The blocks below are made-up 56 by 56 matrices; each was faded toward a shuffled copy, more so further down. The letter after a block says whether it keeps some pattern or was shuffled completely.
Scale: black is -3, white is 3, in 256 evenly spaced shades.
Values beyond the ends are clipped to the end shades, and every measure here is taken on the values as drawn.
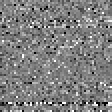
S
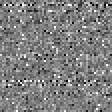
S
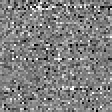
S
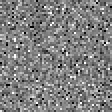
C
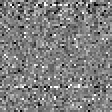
S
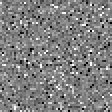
C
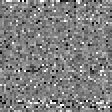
S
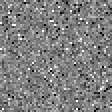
C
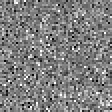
C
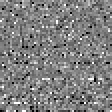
S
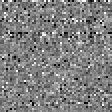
S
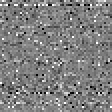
S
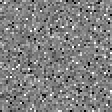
C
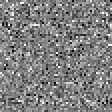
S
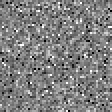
C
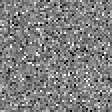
C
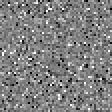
C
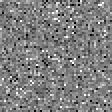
C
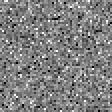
C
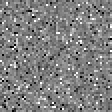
C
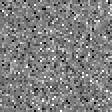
C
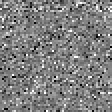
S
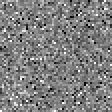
C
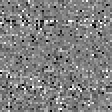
S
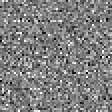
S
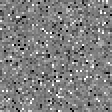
C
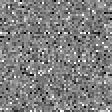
S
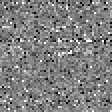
S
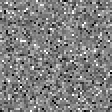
C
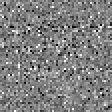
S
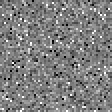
C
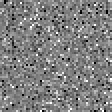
C
